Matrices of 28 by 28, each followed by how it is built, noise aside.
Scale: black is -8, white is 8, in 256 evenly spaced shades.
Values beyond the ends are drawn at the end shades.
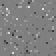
sparse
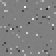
sparse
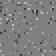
sparse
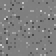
sparse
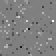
sparse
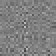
low rank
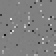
sparse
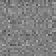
low rank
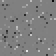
sparse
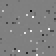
sparse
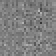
low rank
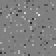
sparse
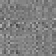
low rank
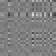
low rank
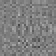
low rank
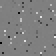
sparse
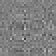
low rank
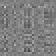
low rank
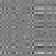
low rank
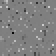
sparse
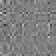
low rank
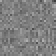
low rank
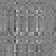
low rank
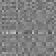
low rank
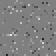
sparse
